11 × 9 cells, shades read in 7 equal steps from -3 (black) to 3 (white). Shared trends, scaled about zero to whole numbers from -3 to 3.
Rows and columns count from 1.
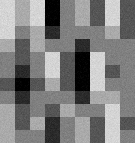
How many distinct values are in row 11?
5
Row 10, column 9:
-1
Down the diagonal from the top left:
2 1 1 0 -1 -3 2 1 0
